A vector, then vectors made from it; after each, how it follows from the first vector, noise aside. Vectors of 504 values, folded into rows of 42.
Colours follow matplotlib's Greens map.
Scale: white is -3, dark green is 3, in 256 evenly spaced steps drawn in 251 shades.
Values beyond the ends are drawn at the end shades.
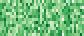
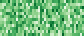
negated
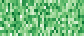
reversed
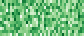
reversed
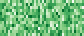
copied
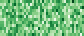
negated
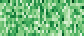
negated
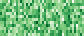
copied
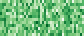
copied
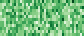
negated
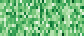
negated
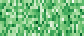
copied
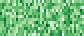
copied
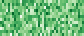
reversed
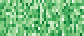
copied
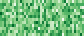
copied
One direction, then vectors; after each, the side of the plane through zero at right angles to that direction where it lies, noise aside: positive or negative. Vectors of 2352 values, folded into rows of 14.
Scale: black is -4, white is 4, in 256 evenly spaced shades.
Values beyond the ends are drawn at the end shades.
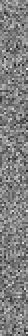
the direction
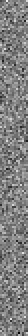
positive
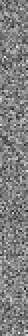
negative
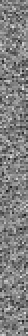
positive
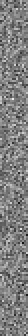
negative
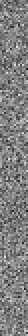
negative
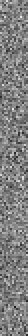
positive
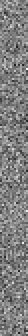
positive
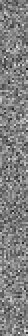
negative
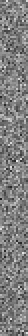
positive
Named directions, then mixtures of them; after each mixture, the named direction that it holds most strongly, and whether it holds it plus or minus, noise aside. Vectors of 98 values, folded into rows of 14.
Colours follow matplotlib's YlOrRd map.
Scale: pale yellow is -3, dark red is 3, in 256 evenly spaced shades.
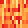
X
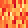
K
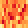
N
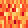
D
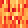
X, plus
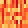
X, minus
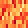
K, plus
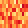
D, plus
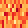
D, minus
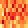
N, plus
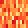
K, plus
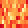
N, minus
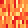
K, plus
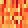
X, minus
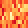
K, plus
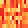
X, minus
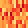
K, minus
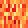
D, plus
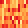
X, plus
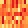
X, minus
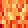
N, minus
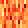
X, plus
